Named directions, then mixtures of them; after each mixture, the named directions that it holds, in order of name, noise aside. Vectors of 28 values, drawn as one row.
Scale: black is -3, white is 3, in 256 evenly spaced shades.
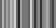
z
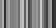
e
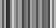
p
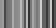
e, p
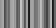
e, p, z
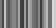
e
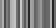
e, p, z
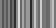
z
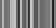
e, p, z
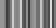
e, p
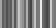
e, p, z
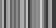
e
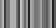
e, p, z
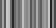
p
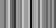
e, p, z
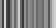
e, p, z
